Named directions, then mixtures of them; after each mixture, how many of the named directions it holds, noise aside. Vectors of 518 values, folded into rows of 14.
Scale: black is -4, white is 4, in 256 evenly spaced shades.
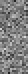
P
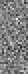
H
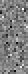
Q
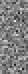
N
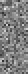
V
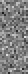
three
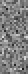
three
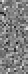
three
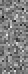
three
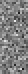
one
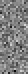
three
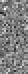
two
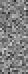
one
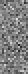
one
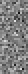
one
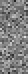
one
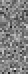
three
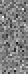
three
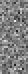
one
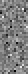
one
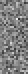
three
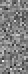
three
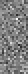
one
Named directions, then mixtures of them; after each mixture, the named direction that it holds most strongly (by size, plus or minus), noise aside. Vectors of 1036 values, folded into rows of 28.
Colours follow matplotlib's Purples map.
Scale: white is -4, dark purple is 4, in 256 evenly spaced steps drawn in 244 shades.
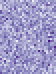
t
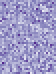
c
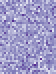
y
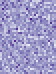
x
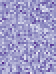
c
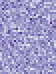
x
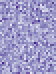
c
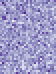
y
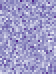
t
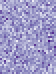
t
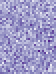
t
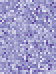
y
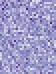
x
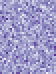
t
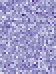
y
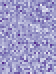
c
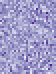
c
